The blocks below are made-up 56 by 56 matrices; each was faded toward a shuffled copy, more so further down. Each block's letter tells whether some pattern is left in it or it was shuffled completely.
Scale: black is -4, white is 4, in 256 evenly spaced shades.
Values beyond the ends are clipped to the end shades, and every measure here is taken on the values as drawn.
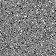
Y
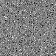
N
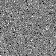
Y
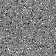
N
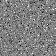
Y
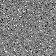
Y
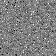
Y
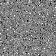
N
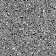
N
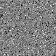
N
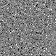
N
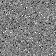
Y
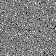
N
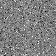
Y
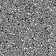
Y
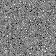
Y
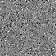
Y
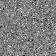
Y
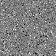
N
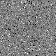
N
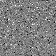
Y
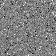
Y
